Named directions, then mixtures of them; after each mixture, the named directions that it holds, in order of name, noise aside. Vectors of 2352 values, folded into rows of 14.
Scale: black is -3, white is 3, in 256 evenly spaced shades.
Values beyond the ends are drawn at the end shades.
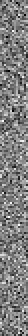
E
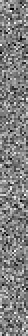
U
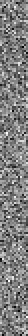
E, U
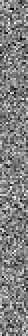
U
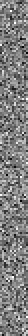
E, U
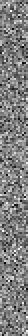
E, U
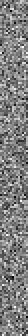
E, U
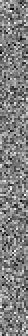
U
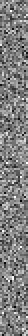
E, U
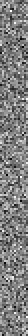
E, U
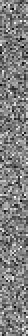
E, U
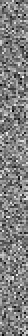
E, U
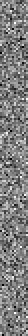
E, U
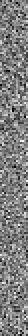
E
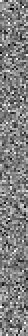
E, U
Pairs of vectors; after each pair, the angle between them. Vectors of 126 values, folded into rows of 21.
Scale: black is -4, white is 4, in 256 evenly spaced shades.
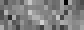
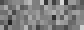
partly aligned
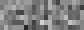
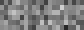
orthogonal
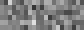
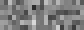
nearly parallel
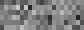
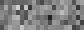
nearly parallel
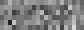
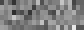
partly aligned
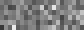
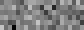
nearly opposite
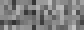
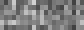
nearly opposite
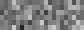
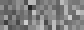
orthogonal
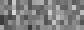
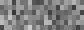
nearly opposite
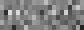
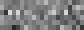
nearly parallel
